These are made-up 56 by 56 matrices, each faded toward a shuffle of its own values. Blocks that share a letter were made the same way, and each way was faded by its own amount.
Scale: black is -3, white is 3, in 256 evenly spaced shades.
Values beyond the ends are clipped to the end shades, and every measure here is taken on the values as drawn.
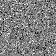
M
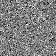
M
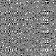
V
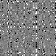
V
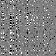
V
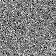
M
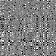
V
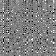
V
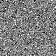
M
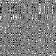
V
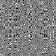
V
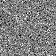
M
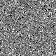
M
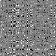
V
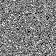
M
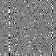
V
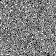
M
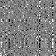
V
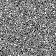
M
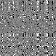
V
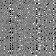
V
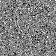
M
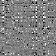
V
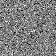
M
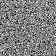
M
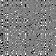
V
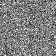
M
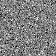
M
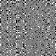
V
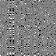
V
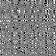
V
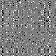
V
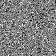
M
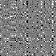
V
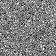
M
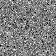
M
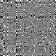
V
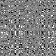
V
